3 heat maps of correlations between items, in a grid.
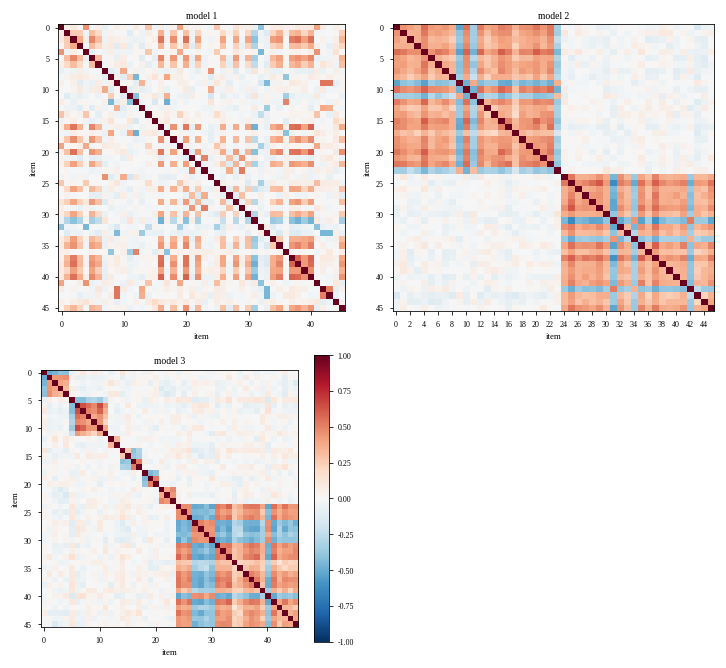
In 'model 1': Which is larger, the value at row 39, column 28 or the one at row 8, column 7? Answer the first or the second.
the first
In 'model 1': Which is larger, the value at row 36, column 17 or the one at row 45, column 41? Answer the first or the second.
the second
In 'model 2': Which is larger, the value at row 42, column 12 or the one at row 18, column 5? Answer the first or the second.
the second
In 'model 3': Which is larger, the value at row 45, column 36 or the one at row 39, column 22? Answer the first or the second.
the first
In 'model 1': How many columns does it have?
46
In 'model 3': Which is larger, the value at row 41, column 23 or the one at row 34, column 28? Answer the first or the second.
the first
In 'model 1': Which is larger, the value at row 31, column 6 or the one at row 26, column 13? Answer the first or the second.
the second
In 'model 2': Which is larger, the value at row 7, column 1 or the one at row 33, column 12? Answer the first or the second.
the first
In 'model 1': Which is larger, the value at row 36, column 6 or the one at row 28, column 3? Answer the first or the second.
the second
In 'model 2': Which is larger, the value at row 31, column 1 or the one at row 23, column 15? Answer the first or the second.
the first
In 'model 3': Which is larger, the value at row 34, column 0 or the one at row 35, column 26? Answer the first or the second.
the second
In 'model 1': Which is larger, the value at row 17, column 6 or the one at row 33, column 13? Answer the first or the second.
the first
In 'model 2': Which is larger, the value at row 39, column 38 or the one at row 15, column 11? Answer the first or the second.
the first
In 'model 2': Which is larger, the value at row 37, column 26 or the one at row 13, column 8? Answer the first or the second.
the first
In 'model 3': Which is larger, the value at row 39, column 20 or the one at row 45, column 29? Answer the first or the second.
the first
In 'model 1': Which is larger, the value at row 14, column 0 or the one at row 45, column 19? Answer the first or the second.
the first
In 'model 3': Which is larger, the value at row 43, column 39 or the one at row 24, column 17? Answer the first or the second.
the first
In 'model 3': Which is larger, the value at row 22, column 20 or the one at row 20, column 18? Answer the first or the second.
the first
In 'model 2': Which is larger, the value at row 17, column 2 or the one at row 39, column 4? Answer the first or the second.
the first
